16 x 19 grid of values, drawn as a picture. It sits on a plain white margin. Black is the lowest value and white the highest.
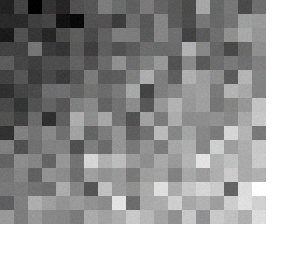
Slope: up to the bottom right. Ninth with the highest average: bottom right. Mirror symmetry: none. Ninth with the lowest average: top left.
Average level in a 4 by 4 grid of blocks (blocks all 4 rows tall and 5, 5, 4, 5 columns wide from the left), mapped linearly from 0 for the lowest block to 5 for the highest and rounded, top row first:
0 1 2 3 / 1 2 3 3 / 2 3 4 4 / 3 4 4 5
